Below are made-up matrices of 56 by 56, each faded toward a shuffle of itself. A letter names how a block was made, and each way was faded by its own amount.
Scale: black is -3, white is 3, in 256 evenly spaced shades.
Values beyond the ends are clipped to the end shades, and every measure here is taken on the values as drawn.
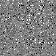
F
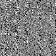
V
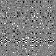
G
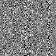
V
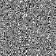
V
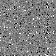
F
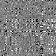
G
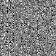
V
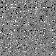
F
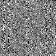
V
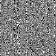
V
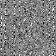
V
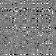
G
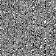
V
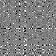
G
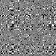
G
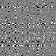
G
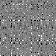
G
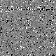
F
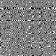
G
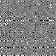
G
